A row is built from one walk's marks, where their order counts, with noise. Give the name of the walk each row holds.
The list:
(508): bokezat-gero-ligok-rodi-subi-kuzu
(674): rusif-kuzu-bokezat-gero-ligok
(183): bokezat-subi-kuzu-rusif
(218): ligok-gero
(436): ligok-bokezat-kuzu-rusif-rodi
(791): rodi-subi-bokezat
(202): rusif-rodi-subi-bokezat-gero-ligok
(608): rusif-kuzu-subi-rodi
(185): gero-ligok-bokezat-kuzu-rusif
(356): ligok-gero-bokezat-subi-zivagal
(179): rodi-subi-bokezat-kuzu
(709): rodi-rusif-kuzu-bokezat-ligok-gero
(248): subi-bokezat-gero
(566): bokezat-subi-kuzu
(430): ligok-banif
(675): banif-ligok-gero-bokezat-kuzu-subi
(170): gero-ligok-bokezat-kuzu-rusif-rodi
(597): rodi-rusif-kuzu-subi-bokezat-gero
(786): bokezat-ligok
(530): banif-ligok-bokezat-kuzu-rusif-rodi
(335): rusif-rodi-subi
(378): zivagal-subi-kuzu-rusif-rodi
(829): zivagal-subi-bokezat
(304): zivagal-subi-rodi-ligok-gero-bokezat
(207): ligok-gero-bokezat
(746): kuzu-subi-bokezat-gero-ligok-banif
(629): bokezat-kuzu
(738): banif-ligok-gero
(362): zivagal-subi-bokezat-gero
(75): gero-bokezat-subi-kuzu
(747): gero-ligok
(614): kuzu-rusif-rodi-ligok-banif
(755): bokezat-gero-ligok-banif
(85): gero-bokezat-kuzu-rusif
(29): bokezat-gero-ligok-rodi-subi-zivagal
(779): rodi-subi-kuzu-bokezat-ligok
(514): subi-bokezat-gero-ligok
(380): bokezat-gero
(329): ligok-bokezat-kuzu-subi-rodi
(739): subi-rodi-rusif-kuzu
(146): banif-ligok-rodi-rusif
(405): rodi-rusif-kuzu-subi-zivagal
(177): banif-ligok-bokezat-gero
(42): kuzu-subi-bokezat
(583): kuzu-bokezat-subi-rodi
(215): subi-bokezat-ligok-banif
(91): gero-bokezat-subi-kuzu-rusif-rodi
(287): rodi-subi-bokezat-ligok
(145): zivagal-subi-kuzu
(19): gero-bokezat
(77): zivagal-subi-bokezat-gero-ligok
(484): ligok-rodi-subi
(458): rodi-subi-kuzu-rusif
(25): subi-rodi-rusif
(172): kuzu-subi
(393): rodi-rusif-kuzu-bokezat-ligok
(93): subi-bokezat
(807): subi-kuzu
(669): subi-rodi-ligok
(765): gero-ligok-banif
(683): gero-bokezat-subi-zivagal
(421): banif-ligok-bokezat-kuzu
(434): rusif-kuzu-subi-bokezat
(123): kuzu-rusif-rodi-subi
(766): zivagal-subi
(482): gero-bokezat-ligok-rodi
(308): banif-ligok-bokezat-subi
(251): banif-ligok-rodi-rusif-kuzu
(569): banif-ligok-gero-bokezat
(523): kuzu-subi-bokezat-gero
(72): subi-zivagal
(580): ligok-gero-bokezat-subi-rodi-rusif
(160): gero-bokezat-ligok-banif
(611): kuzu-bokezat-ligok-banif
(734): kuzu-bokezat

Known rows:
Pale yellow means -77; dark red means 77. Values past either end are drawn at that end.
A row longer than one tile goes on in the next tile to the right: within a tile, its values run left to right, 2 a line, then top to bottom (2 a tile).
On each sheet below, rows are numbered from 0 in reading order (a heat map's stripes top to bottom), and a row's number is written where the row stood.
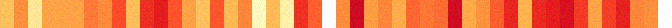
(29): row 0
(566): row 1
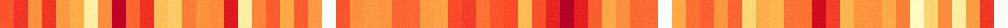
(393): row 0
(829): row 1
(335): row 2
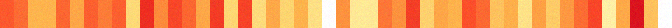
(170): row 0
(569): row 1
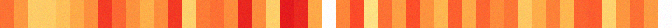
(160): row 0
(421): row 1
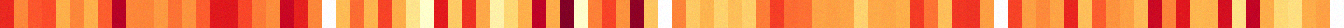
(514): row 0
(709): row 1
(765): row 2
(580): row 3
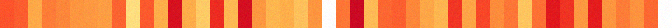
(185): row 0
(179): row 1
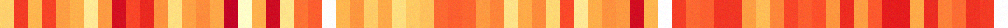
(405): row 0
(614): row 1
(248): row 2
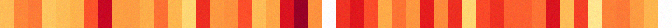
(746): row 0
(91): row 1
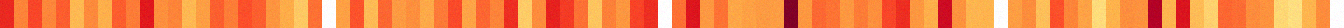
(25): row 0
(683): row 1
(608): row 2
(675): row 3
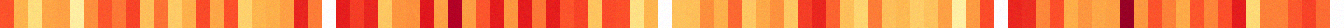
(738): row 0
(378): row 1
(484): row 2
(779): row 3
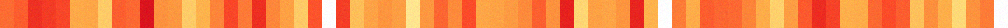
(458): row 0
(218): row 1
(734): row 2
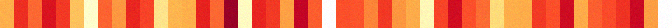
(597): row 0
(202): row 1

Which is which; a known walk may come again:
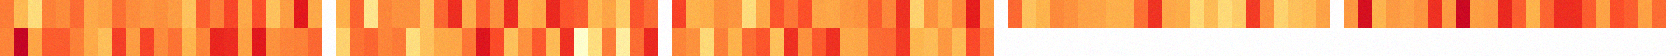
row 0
(19)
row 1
(356)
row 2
(218)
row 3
(146)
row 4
(807)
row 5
(179)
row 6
(123)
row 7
(791)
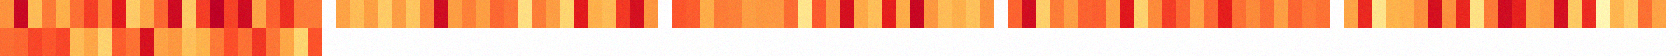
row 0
(75)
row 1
(755)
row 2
(185)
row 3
(629)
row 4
(508)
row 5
(458)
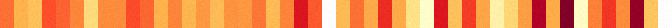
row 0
(177)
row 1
(709)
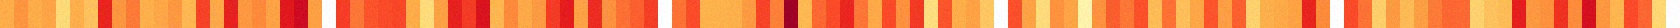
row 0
(611)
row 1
(287)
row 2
(329)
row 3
(738)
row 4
(482)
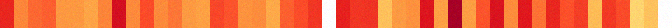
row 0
(786)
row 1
(378)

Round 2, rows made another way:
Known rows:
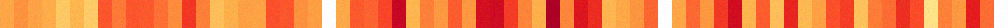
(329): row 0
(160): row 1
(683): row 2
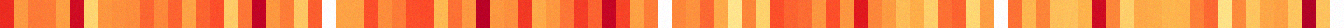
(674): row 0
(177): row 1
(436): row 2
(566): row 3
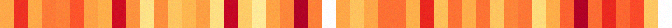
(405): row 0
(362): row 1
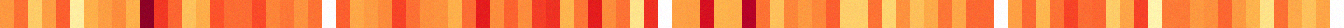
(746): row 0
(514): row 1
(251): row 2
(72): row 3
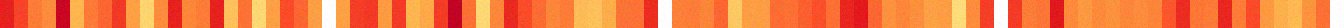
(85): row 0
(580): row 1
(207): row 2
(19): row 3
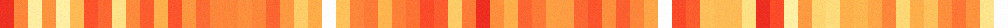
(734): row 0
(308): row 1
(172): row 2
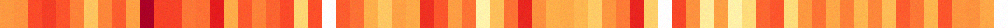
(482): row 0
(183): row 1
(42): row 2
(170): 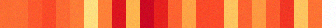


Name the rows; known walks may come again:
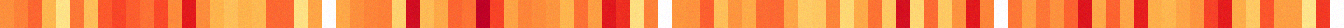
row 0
(436)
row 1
(530)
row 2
(179)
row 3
(669)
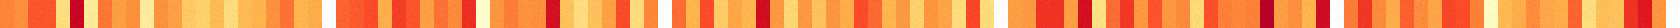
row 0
(608)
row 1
(25)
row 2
(629)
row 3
(202)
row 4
(458)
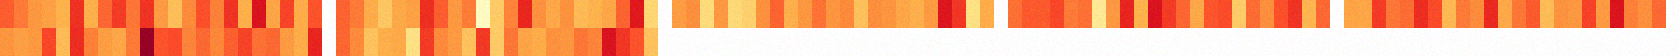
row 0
(393)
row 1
(183)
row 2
(583)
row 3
(170)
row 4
(738)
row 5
(569)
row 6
(523)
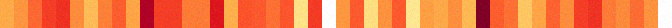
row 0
(482)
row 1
(746)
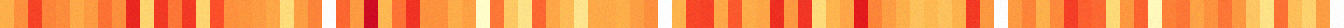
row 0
(430)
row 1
(739)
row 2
(484)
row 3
(72)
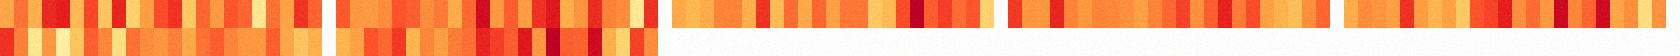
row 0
(683)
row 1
(514)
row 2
(362)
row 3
(19)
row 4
(215)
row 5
(734)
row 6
(755)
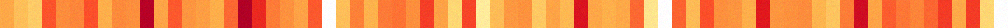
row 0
(77)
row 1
(766)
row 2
(380)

